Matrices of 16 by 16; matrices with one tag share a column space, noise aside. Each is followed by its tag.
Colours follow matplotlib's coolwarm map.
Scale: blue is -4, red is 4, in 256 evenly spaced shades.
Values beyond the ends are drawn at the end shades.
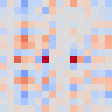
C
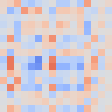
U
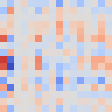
U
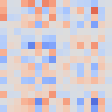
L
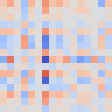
C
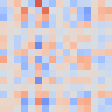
L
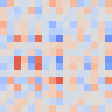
U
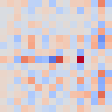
C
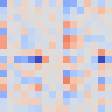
C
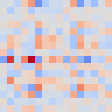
C
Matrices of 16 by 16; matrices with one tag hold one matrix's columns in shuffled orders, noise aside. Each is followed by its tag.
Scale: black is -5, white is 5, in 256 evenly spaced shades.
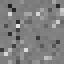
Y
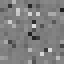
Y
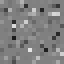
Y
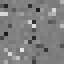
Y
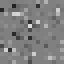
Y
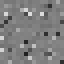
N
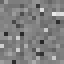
N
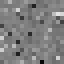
N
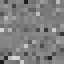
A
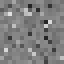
Y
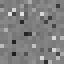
N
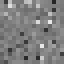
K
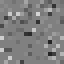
N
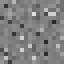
N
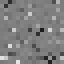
A
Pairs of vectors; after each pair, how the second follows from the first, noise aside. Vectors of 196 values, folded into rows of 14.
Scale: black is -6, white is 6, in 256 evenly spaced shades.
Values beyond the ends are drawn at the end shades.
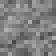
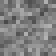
reversed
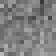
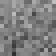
reversed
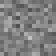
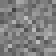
reversed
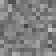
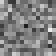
scaled up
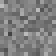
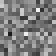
scaled up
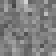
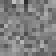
sign-scrambled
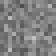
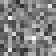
scaled up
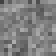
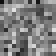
scaled up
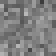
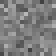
sign-scrambled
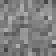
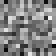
scaled up
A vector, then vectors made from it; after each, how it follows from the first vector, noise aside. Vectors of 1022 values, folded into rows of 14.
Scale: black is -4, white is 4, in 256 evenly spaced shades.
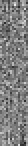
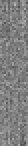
shrunk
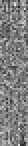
copied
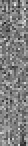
copied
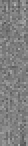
shrunk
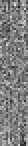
copied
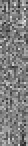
copied
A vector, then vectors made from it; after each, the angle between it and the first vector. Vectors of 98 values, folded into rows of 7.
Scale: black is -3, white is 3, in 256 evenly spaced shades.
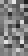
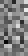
nearly opposite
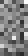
partly opposed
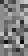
nearly opposite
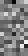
partly opposed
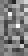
nearly opposite
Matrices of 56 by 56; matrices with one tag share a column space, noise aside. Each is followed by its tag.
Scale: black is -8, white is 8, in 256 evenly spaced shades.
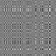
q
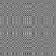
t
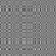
q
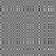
q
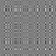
q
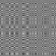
t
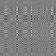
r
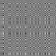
t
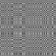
t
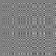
t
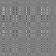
r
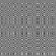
t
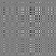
r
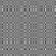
q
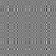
q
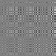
r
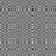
q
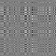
r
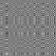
t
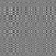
r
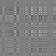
r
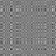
q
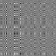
t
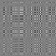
r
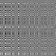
t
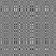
q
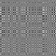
r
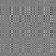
r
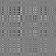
r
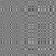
q
